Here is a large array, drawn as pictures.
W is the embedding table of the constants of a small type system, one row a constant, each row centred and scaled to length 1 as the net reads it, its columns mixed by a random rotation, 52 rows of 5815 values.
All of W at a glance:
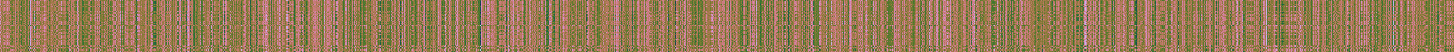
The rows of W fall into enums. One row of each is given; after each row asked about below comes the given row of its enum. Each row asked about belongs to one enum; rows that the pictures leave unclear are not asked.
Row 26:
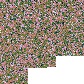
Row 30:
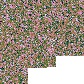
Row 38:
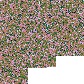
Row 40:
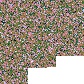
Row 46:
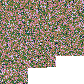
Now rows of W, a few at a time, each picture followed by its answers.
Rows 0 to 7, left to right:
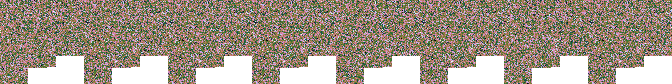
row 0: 26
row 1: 40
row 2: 40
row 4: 38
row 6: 30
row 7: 40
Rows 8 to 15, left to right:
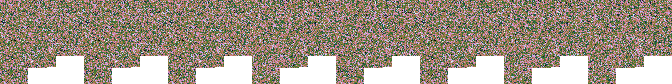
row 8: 40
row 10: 40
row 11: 26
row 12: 38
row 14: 26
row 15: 30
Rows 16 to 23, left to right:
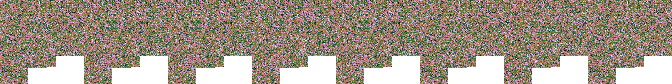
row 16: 38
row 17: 26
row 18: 26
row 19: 30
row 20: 26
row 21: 38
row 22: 40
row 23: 38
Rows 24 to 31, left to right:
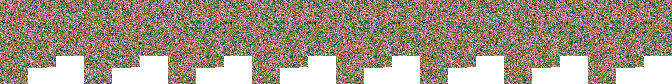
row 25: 46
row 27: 26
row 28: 26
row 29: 40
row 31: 26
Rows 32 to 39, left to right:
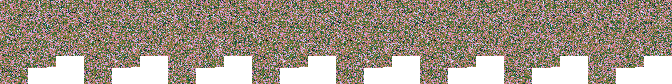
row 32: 38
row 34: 30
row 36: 40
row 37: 40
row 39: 26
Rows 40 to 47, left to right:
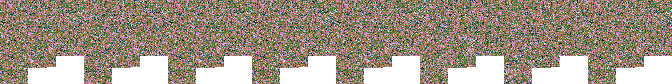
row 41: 38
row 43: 40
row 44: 40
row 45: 30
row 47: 40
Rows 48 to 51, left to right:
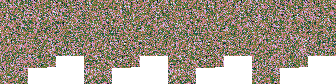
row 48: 26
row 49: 46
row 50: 46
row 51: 30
